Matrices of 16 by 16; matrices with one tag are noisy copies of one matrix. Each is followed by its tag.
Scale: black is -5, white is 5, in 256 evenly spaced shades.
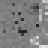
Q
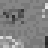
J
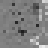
Q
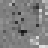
Q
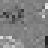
J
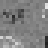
J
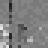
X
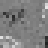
J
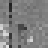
X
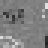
J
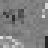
J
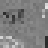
J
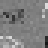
J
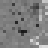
Q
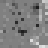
Q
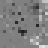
Q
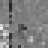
X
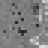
Q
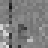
X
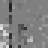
X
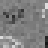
J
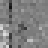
X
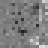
Q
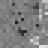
Q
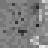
Q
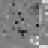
Q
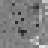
Q
